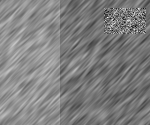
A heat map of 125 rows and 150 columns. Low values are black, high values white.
Roughest part: top right. Grain: diagonal, up to the right. Seam: vertical, 40% of the way across, the left part higher. Odd patch: rougher, in the top right. Histogram: bell-shaped.
